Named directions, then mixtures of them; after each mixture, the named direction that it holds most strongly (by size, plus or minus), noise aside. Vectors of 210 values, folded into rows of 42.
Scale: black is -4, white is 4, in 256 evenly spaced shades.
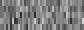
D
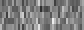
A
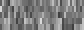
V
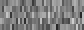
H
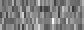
A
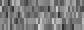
V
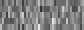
A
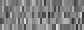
H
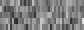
D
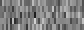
D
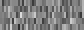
D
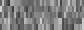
V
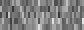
A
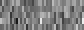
H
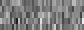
H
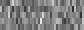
V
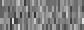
D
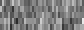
V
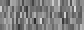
V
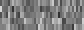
V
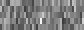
V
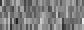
V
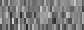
D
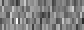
H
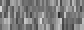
V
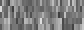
V
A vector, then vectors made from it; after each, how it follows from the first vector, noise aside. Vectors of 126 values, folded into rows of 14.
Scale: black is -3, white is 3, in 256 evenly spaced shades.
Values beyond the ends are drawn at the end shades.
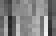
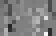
partly zeroed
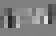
partly zeroed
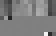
partly zeroed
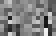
sign-scrambled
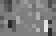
partly zeroed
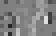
partly zeroed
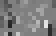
partly zeroed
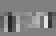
partly zeroed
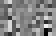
sign-scrambled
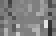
partly zeroed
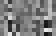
sign-scrambled
